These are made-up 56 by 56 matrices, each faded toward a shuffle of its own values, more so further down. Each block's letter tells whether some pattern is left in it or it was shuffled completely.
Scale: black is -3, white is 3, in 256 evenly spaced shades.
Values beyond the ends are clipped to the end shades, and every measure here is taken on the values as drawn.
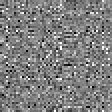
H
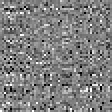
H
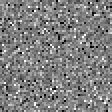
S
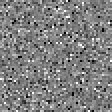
S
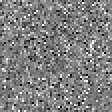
S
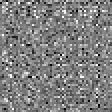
H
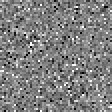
S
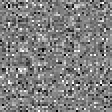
H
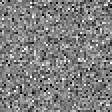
S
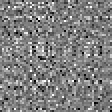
H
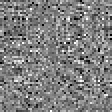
H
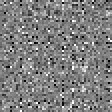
H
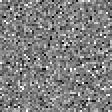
S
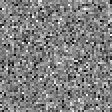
S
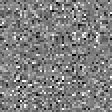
H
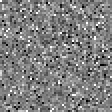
S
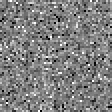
S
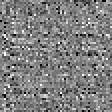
H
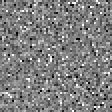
S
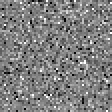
S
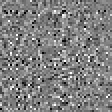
H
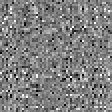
H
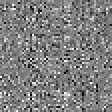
H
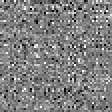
H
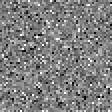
S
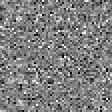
H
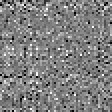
H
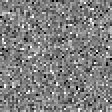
S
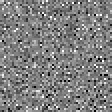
H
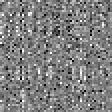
H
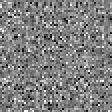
H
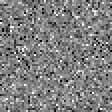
S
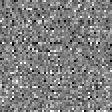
H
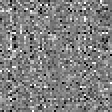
H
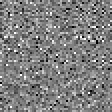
H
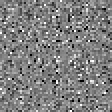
H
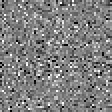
H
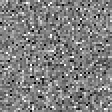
S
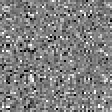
H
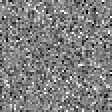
S
